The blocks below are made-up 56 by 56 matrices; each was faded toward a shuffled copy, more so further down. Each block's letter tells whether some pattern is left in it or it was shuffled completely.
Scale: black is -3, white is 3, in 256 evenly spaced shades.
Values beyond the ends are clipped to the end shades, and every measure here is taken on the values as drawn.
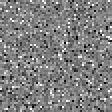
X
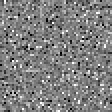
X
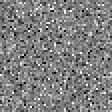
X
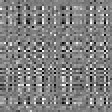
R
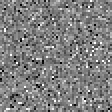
X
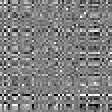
R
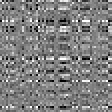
R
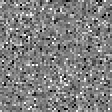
X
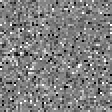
X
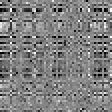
R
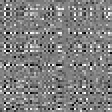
R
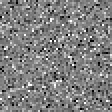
X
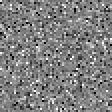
X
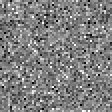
X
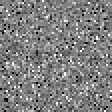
X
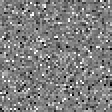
X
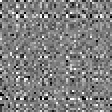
R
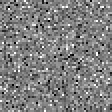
X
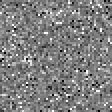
X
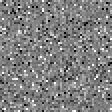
X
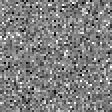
X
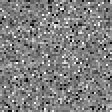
X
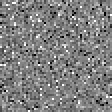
X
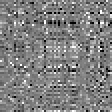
R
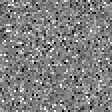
X
